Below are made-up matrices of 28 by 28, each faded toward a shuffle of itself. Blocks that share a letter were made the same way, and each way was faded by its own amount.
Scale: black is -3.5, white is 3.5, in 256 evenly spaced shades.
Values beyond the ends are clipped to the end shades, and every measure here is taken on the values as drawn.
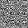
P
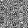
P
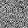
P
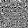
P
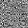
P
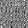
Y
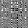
Y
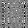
Y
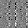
Y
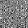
P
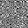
P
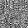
P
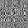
Y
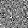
P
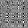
Y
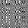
Y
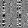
Y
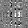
Y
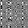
Y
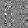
Y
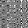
Y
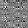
Y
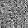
P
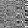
Y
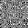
P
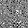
P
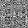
P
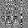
Y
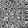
P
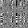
Y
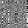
Y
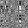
Y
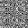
P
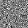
P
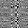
Y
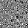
P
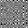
Y
